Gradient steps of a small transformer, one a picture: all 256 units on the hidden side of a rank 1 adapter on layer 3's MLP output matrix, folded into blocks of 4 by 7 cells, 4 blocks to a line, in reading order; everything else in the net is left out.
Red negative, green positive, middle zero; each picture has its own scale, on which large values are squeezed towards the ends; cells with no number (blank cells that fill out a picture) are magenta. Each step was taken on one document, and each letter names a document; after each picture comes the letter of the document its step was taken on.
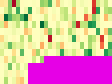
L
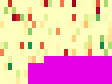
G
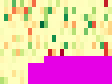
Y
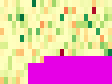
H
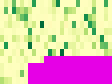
Y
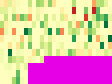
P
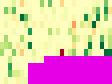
L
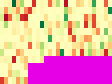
H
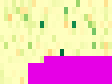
Y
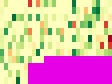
P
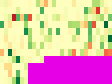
P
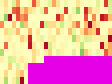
H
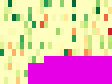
G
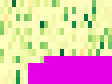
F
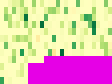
Y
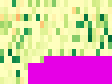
F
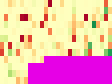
L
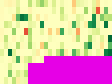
P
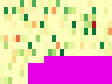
Y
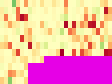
H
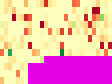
P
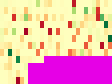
P
